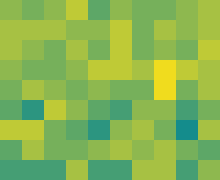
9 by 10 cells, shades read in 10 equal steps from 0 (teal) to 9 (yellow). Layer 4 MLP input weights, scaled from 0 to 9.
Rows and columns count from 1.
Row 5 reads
4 6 5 4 5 4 4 9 4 6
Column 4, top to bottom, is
7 5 6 5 4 5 3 4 6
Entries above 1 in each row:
10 10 10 10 10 9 8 10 10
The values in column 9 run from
0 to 7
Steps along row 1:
down up up down up down same up up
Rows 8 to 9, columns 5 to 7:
5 6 5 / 2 2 6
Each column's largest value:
7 7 7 7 7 7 6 9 7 7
